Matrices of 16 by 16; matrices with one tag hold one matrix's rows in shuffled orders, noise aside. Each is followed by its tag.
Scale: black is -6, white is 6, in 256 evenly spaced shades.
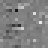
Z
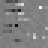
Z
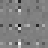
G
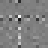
G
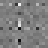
G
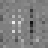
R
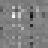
R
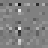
G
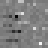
Z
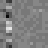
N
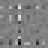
G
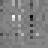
R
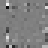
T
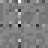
G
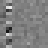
N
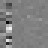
N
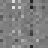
R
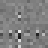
G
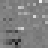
Z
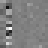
N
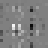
R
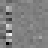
N
